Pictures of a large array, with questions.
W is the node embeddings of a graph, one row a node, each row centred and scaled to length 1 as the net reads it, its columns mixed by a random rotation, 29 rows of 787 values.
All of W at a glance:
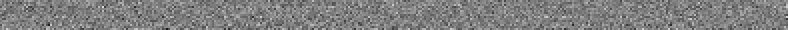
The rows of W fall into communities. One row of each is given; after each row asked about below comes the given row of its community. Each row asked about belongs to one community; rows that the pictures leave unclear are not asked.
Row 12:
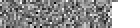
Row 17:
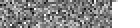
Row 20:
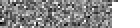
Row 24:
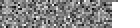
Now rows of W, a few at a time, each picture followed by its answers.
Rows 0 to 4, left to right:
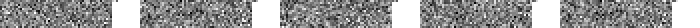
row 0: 24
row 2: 20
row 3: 12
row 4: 12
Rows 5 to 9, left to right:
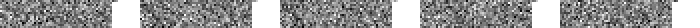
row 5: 20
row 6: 17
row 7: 17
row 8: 12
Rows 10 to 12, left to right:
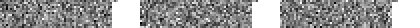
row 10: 17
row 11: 20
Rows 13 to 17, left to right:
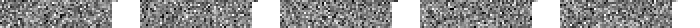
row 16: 17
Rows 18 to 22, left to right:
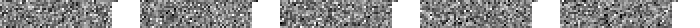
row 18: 12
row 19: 20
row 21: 20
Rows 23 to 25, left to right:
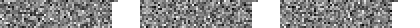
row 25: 24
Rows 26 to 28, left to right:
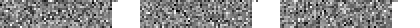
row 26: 17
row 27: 24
